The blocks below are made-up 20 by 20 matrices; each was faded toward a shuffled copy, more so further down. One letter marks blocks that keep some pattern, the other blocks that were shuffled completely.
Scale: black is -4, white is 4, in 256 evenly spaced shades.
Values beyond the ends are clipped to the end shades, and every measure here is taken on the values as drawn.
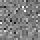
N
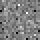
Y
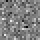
Y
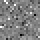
Y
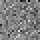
N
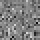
N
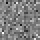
Y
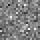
Y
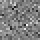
Y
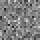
Y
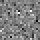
Y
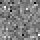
Y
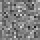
N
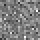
Y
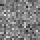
Y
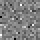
Y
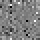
N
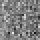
N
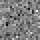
Y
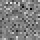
Y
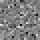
N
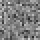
N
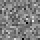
Y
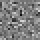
N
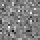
Y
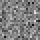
Y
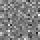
N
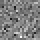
Y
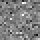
Y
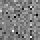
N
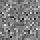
N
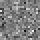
N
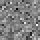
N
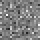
N
